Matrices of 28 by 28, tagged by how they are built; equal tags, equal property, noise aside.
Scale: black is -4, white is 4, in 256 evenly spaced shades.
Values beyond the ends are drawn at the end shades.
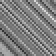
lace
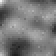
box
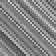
lace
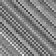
lace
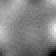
box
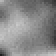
box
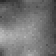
box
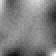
box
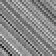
lace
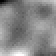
box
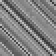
lace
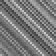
lace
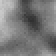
box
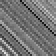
lace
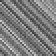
lace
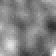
box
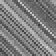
lace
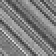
lace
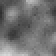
box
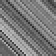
lace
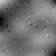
box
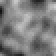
box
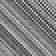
lace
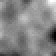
box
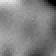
box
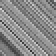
lace
